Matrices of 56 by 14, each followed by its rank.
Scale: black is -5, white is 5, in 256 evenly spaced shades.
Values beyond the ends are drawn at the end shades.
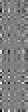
two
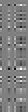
one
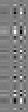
one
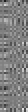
two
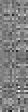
three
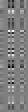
one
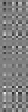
one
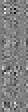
three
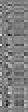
two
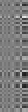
one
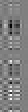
one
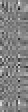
three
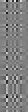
one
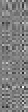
two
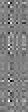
two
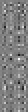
two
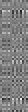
two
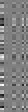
one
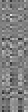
two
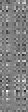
two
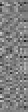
three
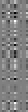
one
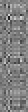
three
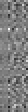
three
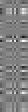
one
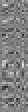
three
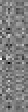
three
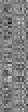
three
